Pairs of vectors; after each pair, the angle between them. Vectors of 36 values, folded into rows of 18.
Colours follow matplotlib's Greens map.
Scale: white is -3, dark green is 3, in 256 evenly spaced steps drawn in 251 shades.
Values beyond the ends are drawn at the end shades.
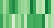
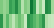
nearly parallel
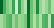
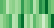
orthogonal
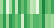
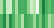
nearly parallel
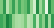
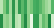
orthogonal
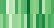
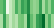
nearly parallel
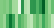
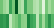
partly opposed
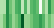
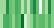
nearly parallel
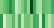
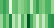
partly opposed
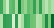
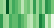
partly opposed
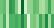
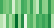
orthogonal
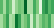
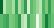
partly aligned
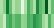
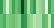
nearly opposite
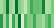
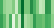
partly opposed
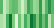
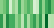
partly aligned
